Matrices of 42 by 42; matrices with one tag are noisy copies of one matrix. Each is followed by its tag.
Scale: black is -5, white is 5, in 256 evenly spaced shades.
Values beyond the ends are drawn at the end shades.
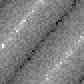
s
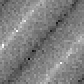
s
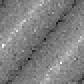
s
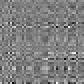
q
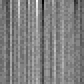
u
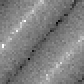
s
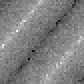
s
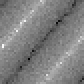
s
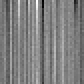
u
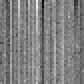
u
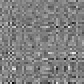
q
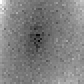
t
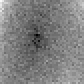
t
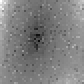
t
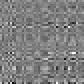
q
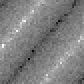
s
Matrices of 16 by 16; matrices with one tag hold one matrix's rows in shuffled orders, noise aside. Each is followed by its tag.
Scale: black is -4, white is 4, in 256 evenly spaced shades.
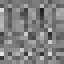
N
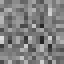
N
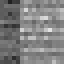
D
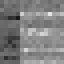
D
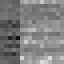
D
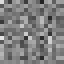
N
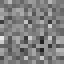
N
